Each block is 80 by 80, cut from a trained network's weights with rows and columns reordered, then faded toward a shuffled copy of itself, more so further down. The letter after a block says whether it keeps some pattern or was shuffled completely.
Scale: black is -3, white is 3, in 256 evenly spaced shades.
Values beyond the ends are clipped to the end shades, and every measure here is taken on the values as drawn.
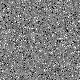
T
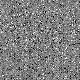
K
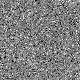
T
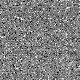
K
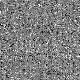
K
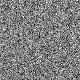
K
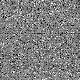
K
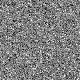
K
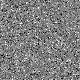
T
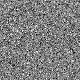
T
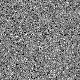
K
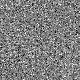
T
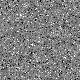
T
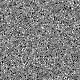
T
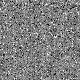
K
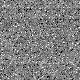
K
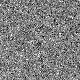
T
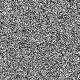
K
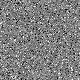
T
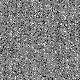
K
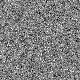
T
